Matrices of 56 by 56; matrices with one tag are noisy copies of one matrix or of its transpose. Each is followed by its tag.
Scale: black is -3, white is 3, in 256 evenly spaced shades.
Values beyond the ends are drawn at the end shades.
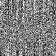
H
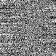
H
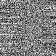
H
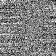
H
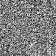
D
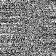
H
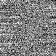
H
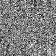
D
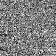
D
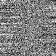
H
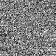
D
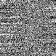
H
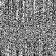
H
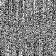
H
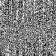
H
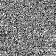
D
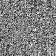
D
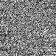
D
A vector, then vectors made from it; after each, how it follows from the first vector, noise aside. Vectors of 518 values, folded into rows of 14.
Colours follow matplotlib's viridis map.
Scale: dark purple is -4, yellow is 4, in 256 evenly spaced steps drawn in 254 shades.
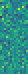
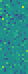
partly zeroed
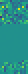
partly zeroed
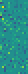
partly zeroed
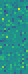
partly zeroed
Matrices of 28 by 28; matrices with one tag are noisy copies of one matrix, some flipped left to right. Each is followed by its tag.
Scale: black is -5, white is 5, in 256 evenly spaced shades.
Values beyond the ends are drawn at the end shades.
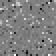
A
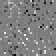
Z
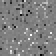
Z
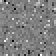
A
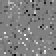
Z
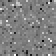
A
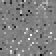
Z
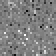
Z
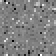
A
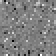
A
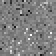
Z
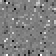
A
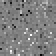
Z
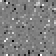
A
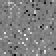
Z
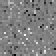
Z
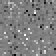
Z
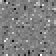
A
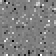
A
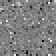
A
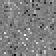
Z
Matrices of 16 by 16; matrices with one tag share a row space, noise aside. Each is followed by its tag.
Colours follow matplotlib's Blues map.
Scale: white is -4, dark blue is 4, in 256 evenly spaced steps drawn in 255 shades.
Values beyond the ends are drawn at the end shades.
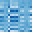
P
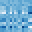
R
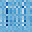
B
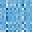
B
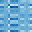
P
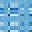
P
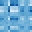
P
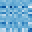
R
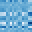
R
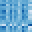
R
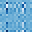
B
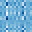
B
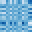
R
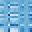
P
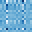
B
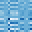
P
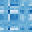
P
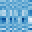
R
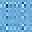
B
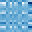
R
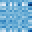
R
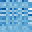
R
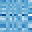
R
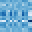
R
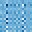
B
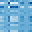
P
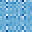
B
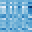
R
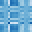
P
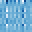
B
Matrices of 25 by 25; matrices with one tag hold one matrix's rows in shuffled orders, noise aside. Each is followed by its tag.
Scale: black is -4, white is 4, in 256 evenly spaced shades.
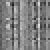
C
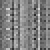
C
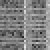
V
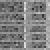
V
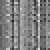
C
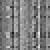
C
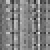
C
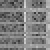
V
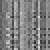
C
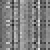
C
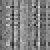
C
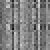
C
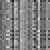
C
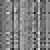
C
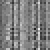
C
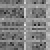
V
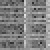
V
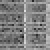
V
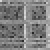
V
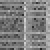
V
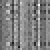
C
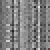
C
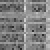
V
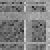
V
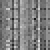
C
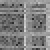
V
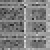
V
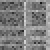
V
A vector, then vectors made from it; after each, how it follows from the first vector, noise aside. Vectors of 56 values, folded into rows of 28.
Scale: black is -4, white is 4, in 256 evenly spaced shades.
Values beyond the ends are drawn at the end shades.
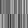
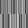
sign-scrambled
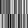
scaled up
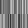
copied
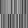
sign-scrambled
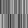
copied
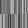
copied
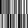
scaled up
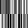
scaled up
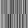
sign-scrambled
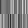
copied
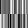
scaled up
